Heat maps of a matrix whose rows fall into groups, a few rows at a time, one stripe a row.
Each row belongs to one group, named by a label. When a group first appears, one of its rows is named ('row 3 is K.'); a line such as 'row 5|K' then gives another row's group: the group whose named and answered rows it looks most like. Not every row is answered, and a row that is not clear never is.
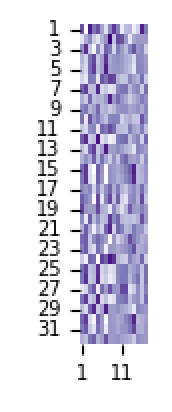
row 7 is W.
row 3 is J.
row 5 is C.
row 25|W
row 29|C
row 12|W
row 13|C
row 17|J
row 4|C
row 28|W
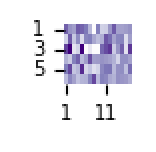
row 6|J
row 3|W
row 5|W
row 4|C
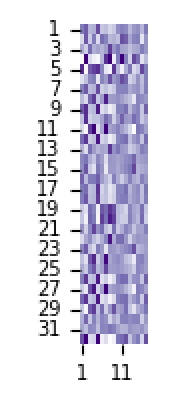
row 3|J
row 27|C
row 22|J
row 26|W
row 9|W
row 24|C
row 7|W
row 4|J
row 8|C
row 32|W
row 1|W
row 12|W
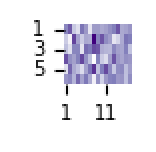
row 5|J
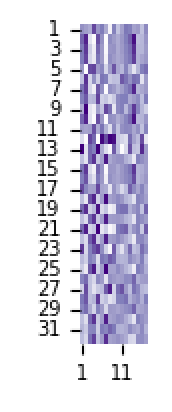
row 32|C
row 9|J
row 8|W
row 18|C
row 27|J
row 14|C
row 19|W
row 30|C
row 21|W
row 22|C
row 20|C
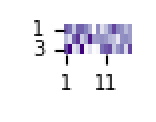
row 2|C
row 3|W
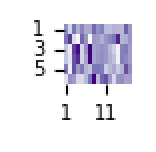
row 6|J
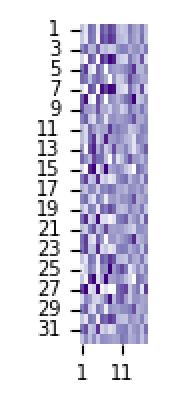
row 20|W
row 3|W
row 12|C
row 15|C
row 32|J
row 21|C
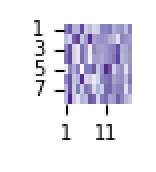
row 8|J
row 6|W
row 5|J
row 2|C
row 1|W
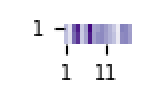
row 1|C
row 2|C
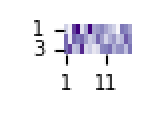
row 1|C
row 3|W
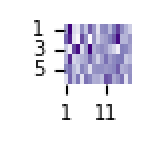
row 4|J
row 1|J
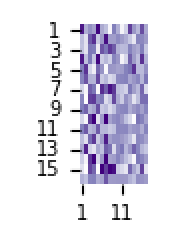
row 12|C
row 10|C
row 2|C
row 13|J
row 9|W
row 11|W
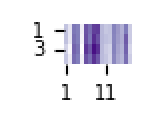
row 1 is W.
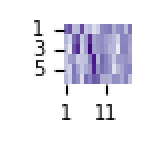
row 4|J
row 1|W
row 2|C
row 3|C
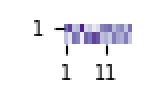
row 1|W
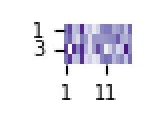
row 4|W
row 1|W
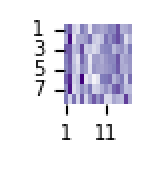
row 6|W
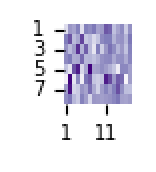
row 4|W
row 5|C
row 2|W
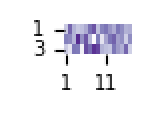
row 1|J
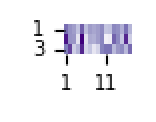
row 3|W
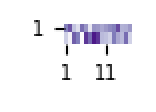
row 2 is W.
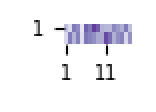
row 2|J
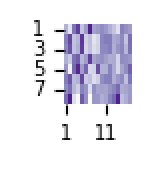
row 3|W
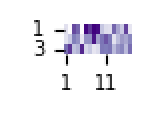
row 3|W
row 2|J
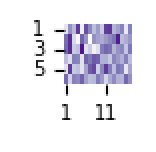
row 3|W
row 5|J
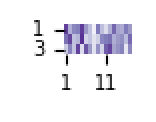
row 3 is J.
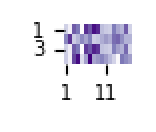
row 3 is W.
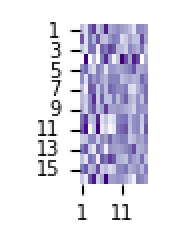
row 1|C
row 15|W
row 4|J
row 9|C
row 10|W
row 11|W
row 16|C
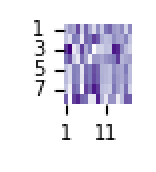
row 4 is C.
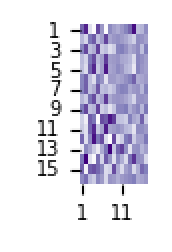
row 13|J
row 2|C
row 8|C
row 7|W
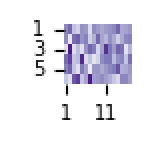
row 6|C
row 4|W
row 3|J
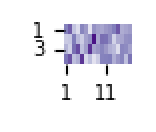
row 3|C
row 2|J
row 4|W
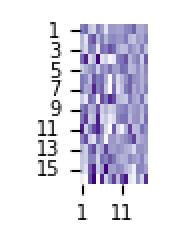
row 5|J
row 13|C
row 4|W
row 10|W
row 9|W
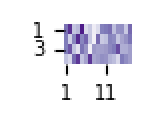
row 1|W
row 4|C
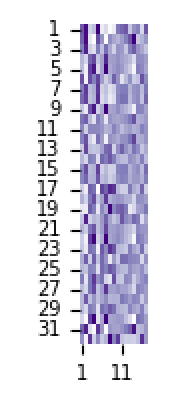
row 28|J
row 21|C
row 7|W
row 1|W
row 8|W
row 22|C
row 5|C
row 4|C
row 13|J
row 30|C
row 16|W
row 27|C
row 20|J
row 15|W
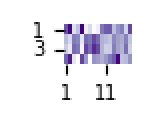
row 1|W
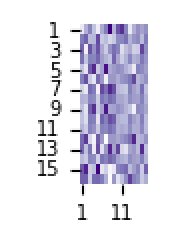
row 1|J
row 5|C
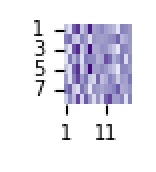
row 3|C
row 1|C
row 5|C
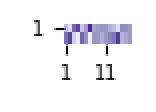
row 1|C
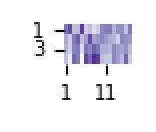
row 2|C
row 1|W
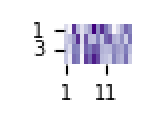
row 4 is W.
